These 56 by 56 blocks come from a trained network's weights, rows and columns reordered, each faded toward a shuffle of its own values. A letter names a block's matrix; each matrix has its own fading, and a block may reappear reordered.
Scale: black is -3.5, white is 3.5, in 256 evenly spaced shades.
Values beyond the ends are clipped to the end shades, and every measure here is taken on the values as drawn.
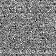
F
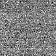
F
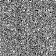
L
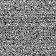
F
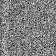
L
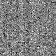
L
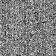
L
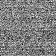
F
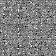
F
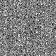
L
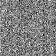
L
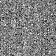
L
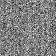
L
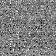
F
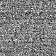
F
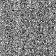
L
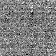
F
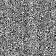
L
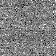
F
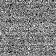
F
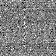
F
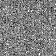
L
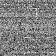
F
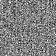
L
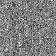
L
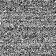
F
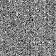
L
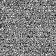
F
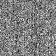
L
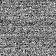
F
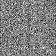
L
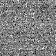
F
